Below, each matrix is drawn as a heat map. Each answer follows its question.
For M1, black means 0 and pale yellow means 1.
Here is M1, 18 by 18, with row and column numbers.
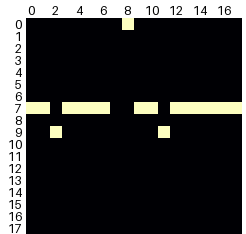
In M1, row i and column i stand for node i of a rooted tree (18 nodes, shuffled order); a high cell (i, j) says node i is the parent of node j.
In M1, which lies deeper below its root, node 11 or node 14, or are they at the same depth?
node 11
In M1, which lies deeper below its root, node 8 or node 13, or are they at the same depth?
node 8
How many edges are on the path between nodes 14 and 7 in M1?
1
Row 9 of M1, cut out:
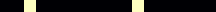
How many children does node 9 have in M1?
2
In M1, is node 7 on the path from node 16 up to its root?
yes
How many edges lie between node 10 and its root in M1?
1
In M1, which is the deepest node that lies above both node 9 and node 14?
7
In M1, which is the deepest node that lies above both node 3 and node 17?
7
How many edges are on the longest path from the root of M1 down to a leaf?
2
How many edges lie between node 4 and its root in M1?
1
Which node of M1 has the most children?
7
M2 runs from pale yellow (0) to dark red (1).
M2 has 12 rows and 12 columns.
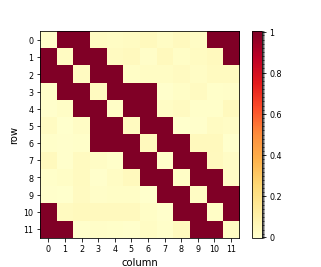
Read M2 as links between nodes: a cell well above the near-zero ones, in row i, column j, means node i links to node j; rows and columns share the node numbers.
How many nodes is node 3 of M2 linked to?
5
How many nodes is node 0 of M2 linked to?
4
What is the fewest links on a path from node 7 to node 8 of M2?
1
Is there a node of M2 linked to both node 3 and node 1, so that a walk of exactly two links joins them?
yes
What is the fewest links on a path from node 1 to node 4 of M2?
2
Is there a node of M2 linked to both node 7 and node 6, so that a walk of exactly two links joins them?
yes
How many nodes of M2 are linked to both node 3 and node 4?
3
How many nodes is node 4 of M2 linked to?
4
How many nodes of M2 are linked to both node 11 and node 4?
0
